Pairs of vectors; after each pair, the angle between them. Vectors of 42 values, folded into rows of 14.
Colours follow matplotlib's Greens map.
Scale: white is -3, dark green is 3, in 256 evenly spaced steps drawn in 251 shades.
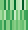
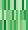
nearly parallel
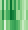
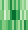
partly aligned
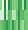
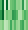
nearly opposite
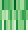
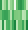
nearly opposite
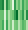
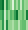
nearly parallel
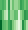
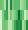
nearly opposite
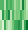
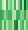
orthogonal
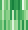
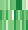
partly aligned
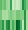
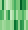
orthogonal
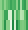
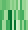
nearly opposite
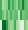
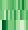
nearly parallel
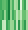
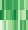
orthogonal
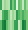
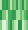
nearly opposite
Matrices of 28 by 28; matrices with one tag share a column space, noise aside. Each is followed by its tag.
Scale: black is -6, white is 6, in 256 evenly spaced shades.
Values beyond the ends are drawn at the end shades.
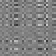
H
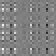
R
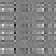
R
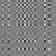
H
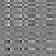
H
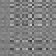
H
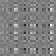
R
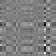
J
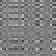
H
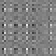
R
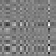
J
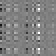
R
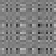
R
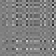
H
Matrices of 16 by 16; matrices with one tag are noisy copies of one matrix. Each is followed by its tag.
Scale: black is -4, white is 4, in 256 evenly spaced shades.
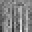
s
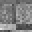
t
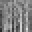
s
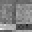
t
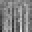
s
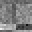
t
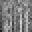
s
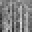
s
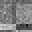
t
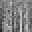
s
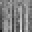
s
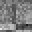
t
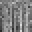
s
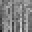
s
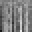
s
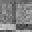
t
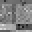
t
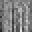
s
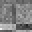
t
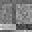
t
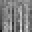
s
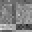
t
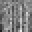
s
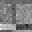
t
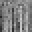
s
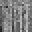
s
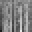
s
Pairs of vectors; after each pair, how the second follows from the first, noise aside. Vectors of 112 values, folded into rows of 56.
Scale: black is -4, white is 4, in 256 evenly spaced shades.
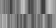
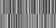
shuffled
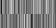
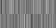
shrunk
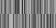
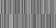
shrunk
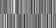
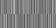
shrunk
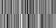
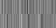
shrunk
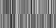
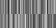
shuffled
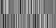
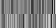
shuffled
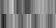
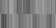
shrunk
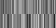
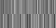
shrunk
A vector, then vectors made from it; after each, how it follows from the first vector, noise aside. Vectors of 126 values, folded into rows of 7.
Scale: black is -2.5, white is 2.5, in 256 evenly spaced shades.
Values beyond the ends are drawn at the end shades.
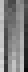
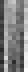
negated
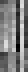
wrapped around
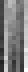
negated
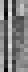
wrapped around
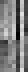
wrapped around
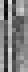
wrapped around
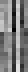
wrapped around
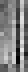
wrapped around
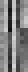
wrapped around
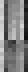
wrapped around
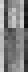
wrapped around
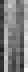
negated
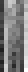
negated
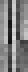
wrapped around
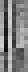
wrapped around
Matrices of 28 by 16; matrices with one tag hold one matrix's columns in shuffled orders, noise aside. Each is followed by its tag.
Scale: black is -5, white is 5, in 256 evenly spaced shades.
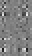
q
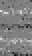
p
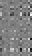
q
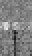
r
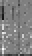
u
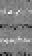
p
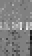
r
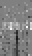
r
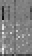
u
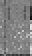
u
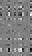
q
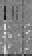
u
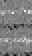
p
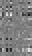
q
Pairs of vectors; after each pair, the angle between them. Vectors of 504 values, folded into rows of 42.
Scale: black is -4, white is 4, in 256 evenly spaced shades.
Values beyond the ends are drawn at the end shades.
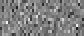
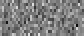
nearly opposite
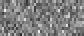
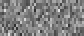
nearly parallel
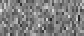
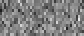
nearly opposite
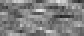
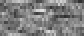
nearly parallel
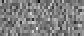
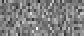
nearly parallel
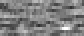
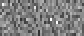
orthogonal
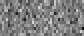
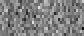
nearly parallel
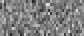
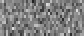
nearly parallel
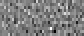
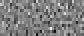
nearly parallel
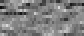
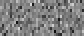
orthogonal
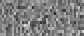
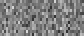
partly opposed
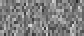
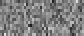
nearly opposite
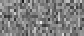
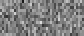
nearly parallel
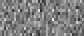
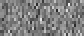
orthogonal
